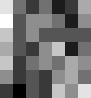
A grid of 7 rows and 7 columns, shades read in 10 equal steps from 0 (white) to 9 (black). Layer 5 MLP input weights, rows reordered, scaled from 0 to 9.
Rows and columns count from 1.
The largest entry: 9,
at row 7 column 2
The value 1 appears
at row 1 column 1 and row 7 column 7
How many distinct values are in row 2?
5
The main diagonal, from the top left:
1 6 4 4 5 3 1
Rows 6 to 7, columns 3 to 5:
6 7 4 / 6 7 2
